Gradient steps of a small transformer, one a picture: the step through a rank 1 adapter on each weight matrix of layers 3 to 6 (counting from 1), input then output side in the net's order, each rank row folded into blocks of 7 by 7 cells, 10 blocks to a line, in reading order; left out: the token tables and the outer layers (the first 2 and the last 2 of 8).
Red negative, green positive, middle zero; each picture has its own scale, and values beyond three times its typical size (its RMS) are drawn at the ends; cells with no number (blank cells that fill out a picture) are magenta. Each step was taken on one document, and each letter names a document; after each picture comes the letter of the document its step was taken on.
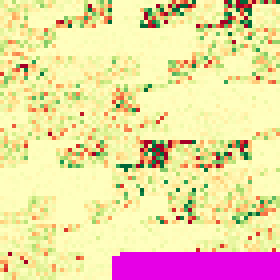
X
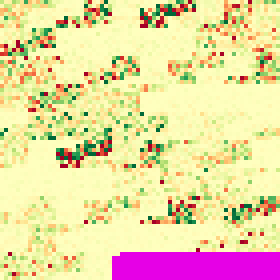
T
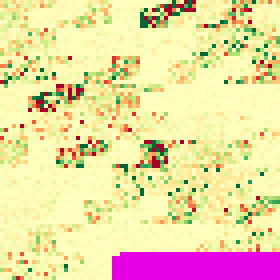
X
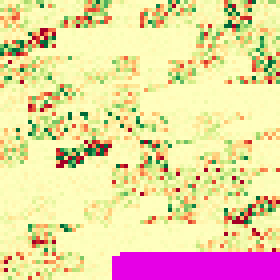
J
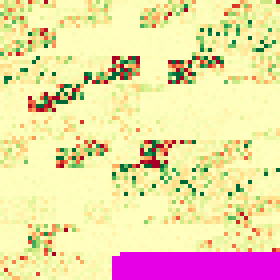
X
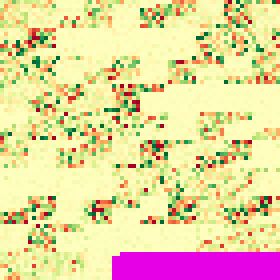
T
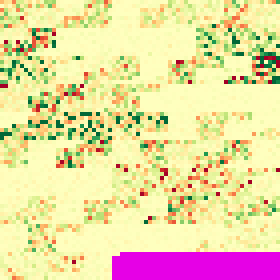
T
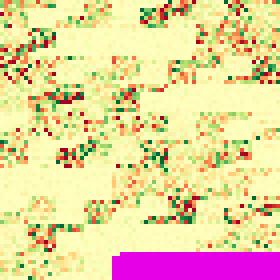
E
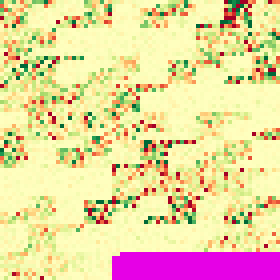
E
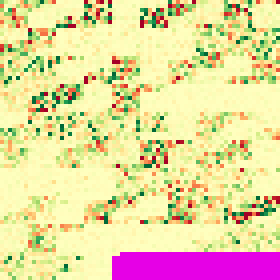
J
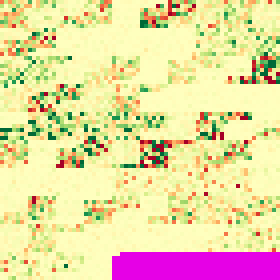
X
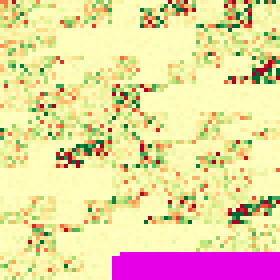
T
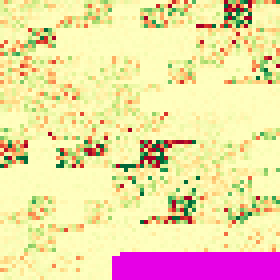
J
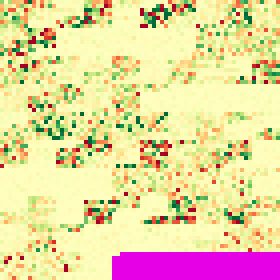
J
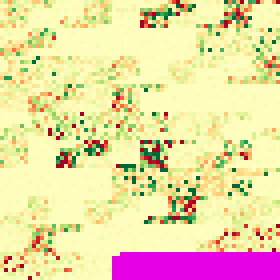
J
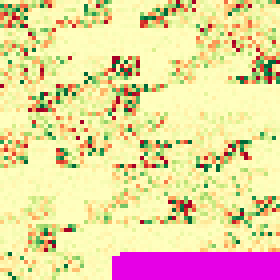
X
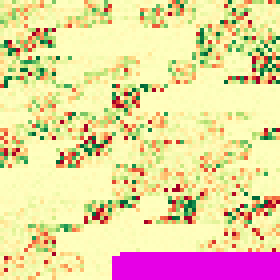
J
